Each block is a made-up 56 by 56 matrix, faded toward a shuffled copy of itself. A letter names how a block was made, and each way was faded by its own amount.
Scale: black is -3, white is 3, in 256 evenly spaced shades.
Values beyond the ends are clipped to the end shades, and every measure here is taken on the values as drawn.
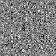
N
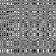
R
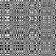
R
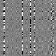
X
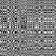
R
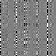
X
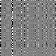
X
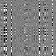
X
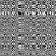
R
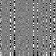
X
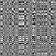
R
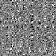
N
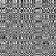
R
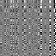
X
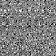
N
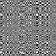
R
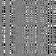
X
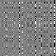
X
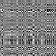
R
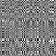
R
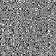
N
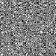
N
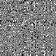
N
